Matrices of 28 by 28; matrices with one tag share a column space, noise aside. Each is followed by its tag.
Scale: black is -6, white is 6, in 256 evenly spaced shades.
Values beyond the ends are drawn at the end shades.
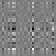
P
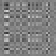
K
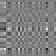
P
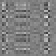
K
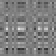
P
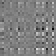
P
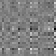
P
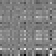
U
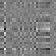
P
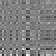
U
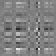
P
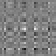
P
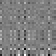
U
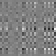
P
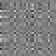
K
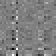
U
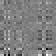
U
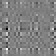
P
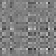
P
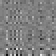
U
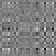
P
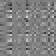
K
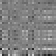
U
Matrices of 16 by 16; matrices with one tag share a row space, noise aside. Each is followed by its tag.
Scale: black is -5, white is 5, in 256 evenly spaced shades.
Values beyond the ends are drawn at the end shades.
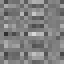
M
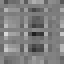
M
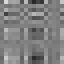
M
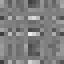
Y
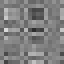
M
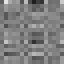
M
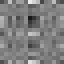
Y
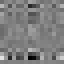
Y
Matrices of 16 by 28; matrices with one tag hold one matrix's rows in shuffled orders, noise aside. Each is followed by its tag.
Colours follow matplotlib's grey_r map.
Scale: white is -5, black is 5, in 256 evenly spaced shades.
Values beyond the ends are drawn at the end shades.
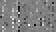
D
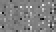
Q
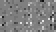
Q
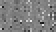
Q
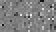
Q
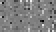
Q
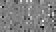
Q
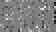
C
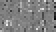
C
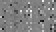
Q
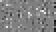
C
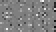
C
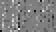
D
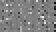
C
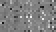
Q
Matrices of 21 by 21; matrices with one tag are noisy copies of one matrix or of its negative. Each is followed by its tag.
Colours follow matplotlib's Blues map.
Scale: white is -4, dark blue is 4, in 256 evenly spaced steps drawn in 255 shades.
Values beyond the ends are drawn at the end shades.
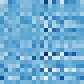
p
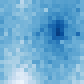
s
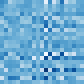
p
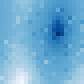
s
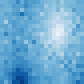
s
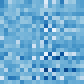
p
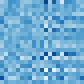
p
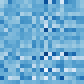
p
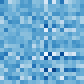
p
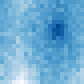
s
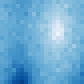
s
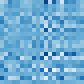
p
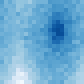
s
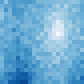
s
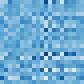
p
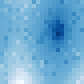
s
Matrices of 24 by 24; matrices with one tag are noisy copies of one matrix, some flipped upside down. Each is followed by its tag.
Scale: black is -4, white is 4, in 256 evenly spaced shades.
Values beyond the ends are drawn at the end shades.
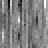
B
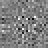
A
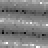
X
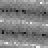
X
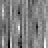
B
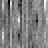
B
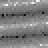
X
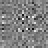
A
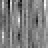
B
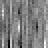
B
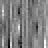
B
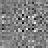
A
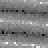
X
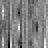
B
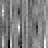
B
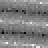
X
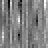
B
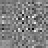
A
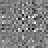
A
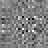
A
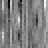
B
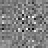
A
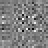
A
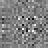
A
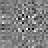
A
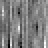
B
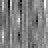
B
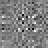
A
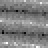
X
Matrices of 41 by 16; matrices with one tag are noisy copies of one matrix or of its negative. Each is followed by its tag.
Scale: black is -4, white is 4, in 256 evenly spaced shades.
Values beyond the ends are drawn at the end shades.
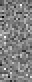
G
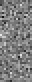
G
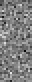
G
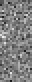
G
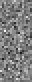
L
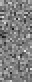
G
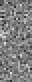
G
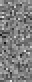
G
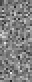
G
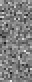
G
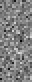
L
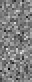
L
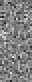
G
